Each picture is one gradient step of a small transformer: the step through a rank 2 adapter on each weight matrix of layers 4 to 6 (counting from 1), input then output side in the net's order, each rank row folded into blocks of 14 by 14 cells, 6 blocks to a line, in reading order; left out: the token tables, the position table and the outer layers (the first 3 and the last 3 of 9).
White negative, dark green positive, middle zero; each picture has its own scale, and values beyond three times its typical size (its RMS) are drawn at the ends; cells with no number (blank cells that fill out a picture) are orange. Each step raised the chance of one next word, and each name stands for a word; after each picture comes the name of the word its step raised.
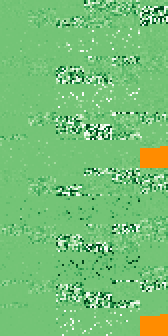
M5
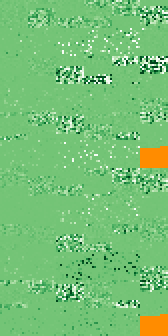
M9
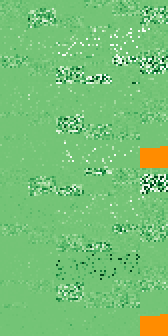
M9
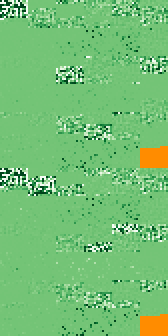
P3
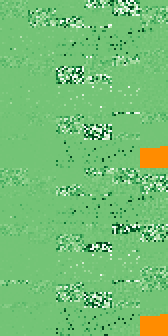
P3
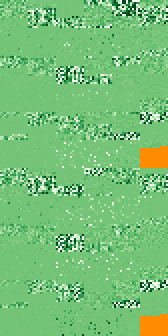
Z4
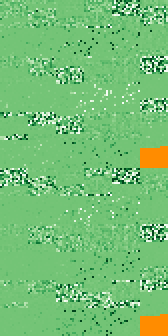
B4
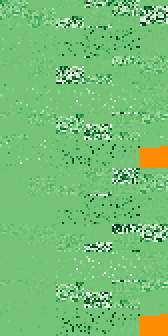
P3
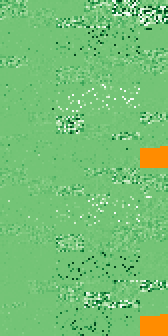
B4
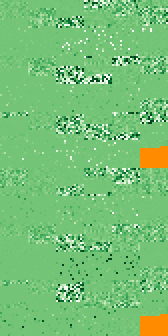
M9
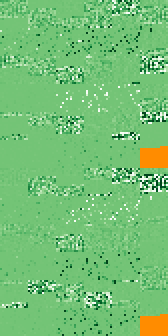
B4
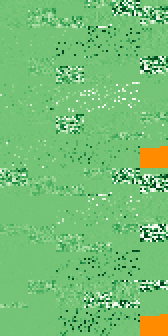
B4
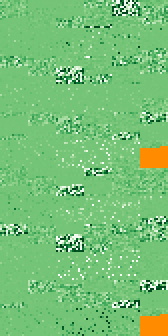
Z4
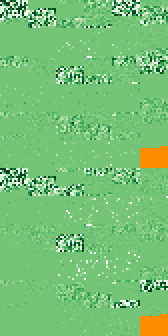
Z4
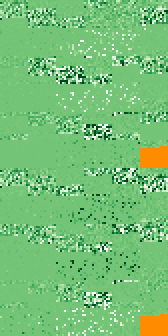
M5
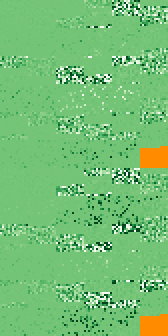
P3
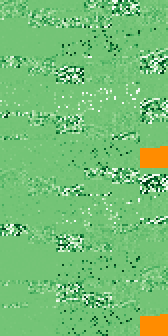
B4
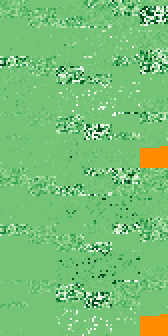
M5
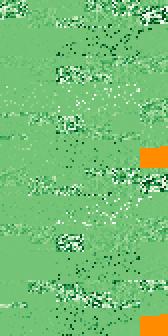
B4
